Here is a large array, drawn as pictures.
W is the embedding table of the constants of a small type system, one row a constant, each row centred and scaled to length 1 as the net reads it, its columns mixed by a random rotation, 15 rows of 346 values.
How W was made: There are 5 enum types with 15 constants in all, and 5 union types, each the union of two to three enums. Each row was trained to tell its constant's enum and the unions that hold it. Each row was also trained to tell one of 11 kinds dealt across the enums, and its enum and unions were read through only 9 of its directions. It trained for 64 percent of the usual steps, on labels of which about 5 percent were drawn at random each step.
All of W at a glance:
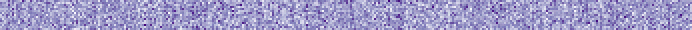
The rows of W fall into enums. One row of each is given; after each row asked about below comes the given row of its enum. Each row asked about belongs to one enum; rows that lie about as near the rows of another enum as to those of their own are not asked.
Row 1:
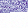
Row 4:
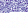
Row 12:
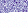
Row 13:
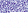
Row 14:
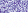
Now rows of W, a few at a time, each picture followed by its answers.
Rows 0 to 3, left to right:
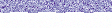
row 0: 4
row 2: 12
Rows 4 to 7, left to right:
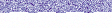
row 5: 13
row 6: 1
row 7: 14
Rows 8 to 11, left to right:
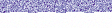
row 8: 13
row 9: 1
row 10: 4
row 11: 4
